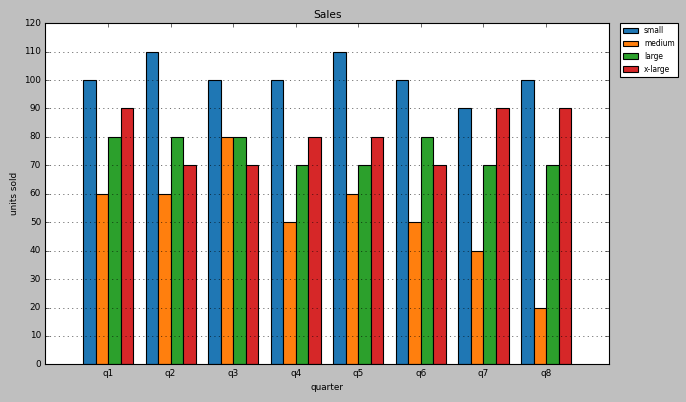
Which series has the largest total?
small
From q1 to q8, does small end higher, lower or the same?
the same
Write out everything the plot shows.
Title: Sales
x-axis: quarter, ticks q1 q2 q3 q4 q5 q6 q7 q8
y-axis: units sold, ticks 0 10 20 30 40 50 60 70 80 90 100 110 120
Legend: small, medium, large, x-large
Values:
small: 100 110 100 100 110 100 90 100
medium: 60 60 80 50 60 50 40 20
large: 80 80 80 70 70 80 70 70
x-large: 90 70 70 80 80 70 90 90
